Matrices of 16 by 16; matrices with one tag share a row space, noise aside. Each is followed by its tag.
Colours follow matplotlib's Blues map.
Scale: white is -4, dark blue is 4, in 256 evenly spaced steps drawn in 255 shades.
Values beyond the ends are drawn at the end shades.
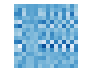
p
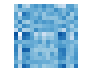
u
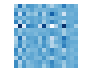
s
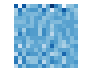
s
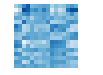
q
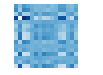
u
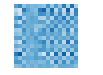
p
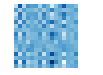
s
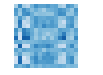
u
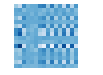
p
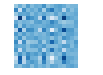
s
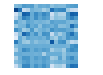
q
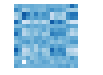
q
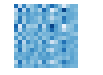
s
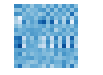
p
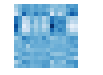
q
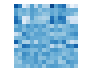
q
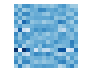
u
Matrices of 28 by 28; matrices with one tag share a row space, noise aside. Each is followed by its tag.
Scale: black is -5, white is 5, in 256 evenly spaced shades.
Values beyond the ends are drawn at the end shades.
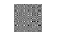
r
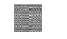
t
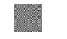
r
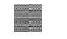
t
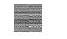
t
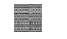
t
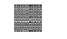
t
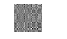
r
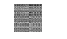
t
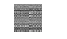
t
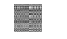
t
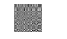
r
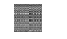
t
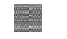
t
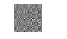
r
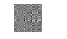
r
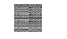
t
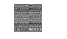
t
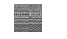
t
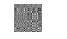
r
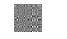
r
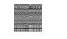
t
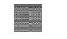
t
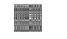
t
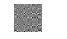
r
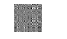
r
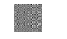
r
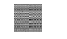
t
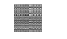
t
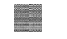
t
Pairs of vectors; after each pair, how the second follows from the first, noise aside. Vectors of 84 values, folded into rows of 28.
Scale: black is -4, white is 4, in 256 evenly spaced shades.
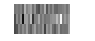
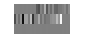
partly zeroed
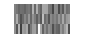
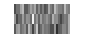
shuffled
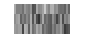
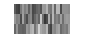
reversed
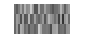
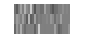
partly zeroed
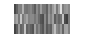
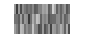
shuffled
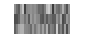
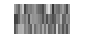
copied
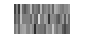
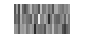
copied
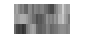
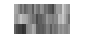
copied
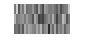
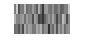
copied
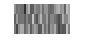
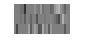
partly zeroed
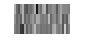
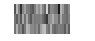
shuffled
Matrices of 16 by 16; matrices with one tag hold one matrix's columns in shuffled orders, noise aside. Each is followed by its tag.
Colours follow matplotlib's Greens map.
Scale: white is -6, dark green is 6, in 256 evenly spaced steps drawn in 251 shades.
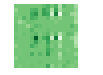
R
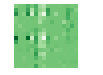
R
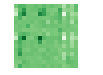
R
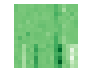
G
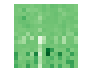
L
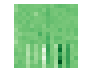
G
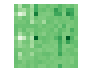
R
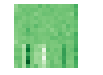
G
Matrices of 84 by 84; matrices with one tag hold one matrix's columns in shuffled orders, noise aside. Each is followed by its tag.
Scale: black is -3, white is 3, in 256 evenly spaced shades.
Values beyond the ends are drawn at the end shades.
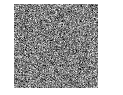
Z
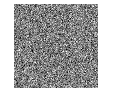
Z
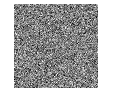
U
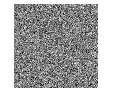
U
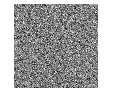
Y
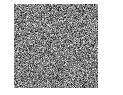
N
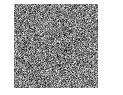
Z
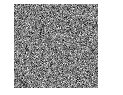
U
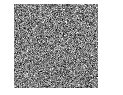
Y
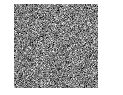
N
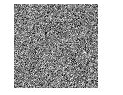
U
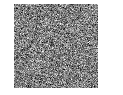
N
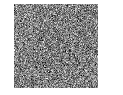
Z
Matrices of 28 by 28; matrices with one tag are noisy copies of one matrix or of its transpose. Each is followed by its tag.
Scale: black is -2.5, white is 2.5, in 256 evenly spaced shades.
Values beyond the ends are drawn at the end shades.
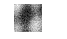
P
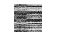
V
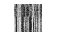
V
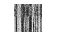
V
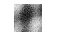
P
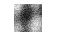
P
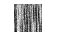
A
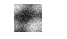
P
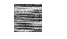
A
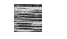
A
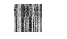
V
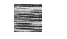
A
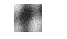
P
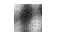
P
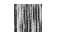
A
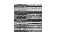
V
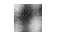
P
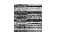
V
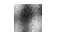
P
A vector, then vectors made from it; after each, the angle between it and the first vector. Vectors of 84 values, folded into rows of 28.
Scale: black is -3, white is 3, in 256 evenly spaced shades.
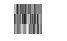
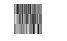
partly aligned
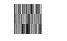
partly opposed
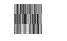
nearly parallel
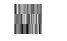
nearly opposite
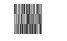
partly opposed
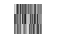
nearly parallel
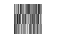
partly aligned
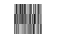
partly aligned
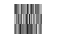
partly opposed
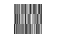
orthogonal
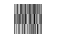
partly aligned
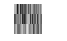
nearly parallel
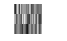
nearly opposite
